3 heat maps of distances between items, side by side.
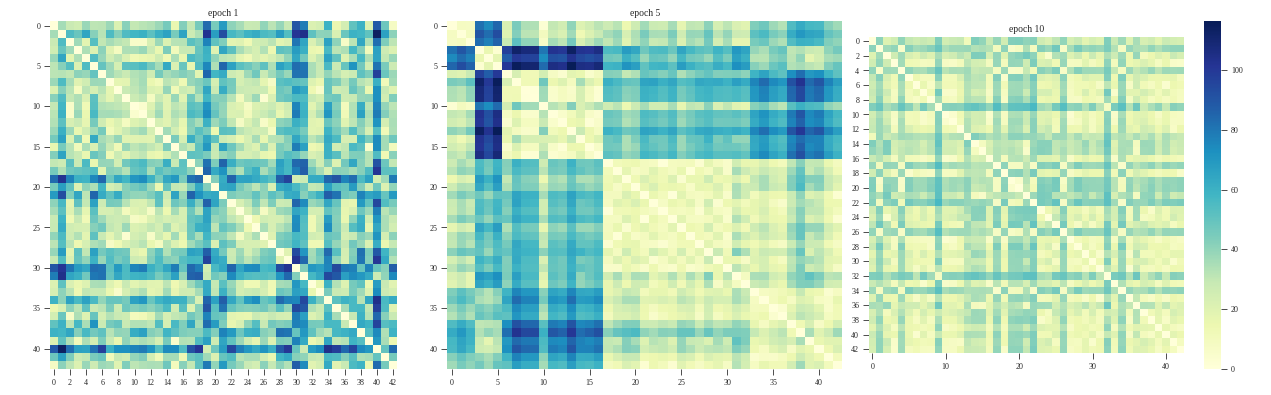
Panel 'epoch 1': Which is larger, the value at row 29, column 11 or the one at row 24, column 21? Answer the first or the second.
the second
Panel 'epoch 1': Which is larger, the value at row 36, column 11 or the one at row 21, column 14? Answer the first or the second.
the second
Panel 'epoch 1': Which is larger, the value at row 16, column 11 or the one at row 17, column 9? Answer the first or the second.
the second
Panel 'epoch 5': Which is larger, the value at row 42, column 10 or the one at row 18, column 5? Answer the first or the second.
the second
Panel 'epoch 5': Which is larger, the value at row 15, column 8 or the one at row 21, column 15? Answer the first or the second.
the second
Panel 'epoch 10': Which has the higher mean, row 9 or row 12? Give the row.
9
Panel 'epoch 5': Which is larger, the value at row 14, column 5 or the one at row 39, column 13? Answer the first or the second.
the first
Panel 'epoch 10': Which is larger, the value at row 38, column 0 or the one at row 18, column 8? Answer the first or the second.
the first
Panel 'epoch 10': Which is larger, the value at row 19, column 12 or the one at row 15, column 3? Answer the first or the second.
the first
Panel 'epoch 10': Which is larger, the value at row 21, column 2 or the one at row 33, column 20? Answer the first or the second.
the first
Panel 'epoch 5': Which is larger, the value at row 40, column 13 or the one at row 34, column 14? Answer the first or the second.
the first
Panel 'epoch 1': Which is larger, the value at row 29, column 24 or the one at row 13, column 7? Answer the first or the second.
the first
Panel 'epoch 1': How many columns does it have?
43
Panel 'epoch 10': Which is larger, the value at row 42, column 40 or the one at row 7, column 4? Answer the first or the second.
the second
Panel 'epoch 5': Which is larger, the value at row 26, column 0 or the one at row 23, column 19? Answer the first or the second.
the first
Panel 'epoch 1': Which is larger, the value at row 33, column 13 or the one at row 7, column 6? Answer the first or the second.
the second
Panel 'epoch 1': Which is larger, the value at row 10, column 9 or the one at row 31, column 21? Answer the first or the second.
the second
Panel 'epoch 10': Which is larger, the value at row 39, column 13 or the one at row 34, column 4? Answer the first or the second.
the first
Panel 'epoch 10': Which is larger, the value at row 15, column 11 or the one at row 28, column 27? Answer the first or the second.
the first
